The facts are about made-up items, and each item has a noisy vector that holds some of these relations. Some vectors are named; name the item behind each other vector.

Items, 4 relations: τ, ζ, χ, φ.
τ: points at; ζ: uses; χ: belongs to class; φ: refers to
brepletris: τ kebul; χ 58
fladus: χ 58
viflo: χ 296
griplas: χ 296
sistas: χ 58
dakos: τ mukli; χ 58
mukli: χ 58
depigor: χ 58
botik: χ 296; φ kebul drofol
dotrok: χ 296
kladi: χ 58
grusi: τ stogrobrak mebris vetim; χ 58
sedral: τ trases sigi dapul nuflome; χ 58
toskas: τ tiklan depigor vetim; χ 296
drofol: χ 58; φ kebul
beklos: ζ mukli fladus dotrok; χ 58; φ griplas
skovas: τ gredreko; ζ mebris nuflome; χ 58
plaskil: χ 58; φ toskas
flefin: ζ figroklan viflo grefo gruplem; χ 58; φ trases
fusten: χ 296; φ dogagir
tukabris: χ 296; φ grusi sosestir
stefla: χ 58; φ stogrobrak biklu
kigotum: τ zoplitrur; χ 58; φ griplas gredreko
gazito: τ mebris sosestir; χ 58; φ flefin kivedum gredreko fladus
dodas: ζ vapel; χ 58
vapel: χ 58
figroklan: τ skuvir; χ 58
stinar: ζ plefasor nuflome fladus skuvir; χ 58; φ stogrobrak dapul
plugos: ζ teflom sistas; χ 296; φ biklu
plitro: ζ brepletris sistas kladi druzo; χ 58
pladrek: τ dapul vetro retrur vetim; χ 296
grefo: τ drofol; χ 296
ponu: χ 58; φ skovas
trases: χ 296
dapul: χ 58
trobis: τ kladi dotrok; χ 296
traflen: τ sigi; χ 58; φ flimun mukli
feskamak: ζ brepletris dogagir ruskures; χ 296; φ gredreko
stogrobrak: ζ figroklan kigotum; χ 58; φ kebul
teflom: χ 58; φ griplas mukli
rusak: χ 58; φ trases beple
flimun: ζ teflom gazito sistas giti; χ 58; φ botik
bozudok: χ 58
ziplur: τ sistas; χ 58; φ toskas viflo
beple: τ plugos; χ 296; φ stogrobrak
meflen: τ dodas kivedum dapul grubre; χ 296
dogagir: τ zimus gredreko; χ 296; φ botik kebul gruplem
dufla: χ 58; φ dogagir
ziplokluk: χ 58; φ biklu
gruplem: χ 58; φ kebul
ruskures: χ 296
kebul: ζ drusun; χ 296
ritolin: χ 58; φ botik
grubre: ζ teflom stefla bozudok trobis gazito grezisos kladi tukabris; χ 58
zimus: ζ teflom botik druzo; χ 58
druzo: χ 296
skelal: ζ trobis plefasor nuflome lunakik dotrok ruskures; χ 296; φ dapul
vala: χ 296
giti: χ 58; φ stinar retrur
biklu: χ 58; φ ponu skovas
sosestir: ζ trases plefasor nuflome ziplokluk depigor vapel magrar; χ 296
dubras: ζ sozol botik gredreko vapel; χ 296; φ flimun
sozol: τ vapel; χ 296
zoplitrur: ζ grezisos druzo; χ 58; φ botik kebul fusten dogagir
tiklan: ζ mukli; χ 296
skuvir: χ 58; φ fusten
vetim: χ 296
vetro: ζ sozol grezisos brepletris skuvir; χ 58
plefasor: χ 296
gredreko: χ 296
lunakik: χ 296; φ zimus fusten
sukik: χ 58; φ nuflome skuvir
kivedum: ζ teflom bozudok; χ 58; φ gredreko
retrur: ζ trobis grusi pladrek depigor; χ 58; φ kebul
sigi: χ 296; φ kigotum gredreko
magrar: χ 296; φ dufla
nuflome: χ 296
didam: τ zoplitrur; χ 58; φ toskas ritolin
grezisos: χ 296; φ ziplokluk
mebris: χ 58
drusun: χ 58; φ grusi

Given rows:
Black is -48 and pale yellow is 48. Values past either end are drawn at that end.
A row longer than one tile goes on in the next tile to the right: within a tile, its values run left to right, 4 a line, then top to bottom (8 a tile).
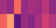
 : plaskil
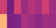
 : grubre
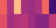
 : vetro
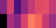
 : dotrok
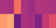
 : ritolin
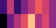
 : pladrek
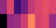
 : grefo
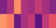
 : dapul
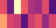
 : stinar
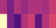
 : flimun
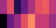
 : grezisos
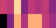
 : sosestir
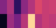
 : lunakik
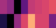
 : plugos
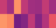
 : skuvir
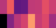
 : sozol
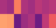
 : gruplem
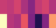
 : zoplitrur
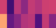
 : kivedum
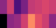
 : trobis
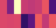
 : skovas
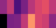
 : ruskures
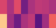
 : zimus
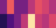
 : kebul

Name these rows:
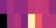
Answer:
nuflome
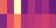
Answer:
dodas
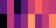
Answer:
dogagir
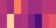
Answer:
traflen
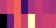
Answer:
dubras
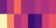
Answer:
didam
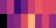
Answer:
griplas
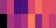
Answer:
gredreko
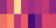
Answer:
grusi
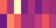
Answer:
vapel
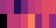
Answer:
sigi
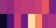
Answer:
skelal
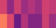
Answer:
sistas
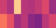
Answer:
flefin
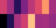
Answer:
feskamak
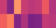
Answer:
fladus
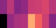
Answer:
plefasor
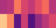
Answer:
mukli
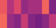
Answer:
plitro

